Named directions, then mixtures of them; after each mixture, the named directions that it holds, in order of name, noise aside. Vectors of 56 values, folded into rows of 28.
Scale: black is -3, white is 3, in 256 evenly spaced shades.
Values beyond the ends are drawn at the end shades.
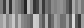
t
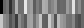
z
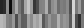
t, z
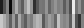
t, z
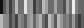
z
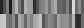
t, z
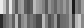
t, z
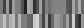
t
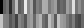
z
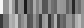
z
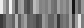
t, z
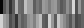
z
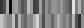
t, z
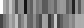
z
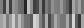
t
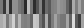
t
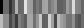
z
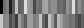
z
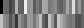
z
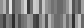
t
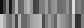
t, z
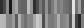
t, z
